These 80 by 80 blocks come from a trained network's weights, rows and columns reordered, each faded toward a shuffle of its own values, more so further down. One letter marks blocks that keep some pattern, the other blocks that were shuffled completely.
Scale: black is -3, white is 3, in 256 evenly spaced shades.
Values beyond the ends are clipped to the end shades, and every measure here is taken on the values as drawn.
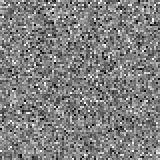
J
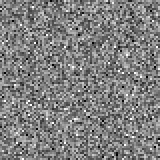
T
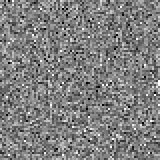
T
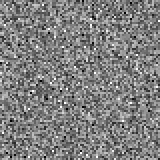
T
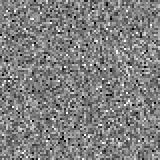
T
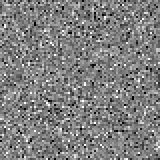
T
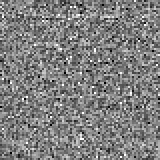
J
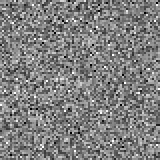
T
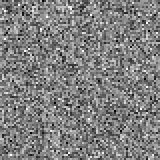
T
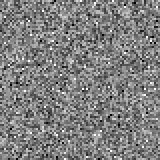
T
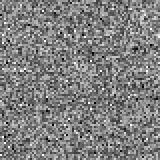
J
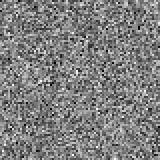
T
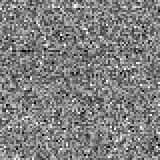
J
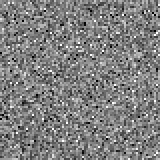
T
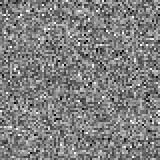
J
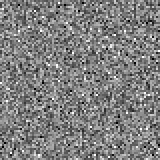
T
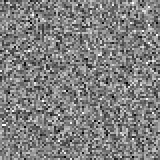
T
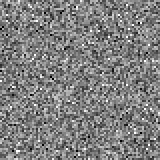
T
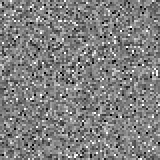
T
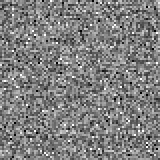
J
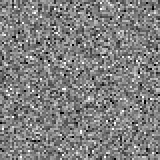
T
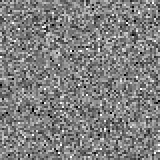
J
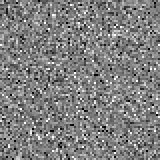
J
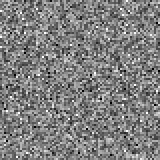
T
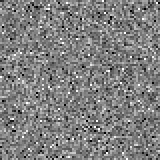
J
